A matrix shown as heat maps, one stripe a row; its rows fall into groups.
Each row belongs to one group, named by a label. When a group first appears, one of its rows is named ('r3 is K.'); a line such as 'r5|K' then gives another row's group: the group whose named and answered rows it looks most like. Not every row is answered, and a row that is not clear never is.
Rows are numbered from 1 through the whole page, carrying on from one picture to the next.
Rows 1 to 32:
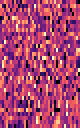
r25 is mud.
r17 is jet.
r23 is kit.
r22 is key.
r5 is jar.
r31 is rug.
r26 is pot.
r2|pot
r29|pot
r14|key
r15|kit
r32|rug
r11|kit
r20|mud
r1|kit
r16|jet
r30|rug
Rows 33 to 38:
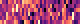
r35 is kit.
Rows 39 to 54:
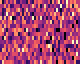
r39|pot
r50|kit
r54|jet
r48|kit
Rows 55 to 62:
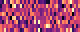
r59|jar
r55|jar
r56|jar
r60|pot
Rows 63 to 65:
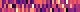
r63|pot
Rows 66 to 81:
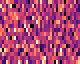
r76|rug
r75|jar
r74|key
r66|jet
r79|jet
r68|jet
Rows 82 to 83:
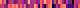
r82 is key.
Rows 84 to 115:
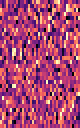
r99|rug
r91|kit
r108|jet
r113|jet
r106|key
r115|mud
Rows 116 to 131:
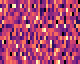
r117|jar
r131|rug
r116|kit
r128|rug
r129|jar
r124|jar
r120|rug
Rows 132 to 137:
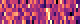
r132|jet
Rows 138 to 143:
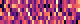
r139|jar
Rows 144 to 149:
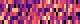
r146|jar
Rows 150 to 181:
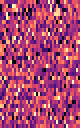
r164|pot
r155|jet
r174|rug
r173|pot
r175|mud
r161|mud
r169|kit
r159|jar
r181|pot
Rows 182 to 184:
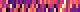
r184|jet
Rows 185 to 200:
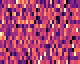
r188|jar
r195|jar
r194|mud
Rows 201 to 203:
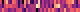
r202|rug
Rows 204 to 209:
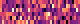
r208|jar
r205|pot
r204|key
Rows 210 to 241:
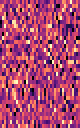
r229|mud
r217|mud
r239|key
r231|mud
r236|key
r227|jar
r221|jet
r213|key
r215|jar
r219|jet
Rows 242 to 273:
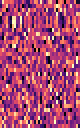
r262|key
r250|rug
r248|jar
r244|jet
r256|key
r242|jet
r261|kit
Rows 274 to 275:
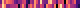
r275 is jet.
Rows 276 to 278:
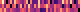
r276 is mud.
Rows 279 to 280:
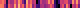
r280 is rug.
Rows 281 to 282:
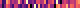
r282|pot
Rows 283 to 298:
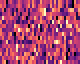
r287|jet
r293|rug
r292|mud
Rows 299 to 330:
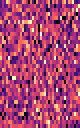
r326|rug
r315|rug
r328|pot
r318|jar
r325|rug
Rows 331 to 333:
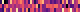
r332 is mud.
